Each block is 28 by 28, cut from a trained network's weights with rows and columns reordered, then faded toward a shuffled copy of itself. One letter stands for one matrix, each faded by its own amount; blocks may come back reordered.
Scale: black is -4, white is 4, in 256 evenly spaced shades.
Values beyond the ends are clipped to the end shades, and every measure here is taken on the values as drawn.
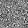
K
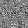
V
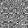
V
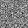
V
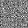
V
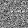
V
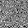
V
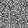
V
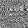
V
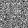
V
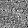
K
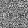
V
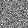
K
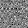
V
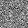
K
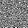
K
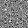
K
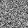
K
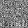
V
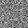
V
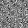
K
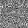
V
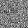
V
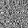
V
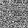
V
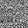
V
